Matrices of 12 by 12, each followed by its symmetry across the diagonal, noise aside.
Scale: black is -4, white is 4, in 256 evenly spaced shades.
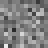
neither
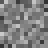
symmetric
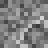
symmetric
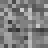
antisymmetric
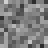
neither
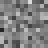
antisymmetric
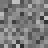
symmetric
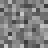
antisymmetric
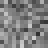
antisymmetric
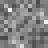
symmetric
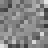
symmetric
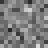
neither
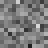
neither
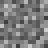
symmetric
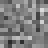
antisymmetric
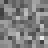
neither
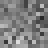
antisymmetric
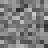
neither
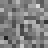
antisymmetric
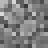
symmetric
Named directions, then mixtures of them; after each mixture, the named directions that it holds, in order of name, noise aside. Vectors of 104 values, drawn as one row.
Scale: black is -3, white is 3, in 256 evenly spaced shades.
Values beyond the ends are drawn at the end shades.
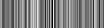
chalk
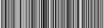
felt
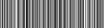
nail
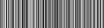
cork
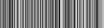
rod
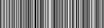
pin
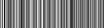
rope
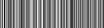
rope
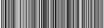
felt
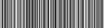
cork, felt, nail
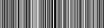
chalk, nail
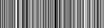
cork, nail, rod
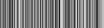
rod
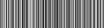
cork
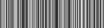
cork, rod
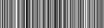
nail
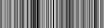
chalk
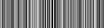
chalk, nail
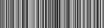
cork, rod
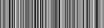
pin, rod
